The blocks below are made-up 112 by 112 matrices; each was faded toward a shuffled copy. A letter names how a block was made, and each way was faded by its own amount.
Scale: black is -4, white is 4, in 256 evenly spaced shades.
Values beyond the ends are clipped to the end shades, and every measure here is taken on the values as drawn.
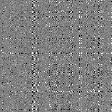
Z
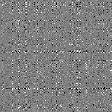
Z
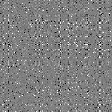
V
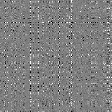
Z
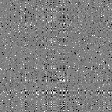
V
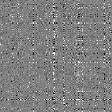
Z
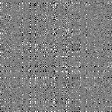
Z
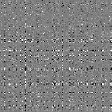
Z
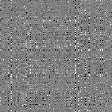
Z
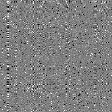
V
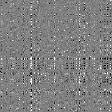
Z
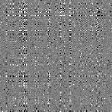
Z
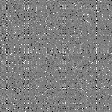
V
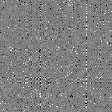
V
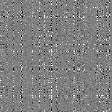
Z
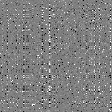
V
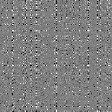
Z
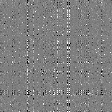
Z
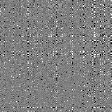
Z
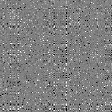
V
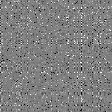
V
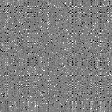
V
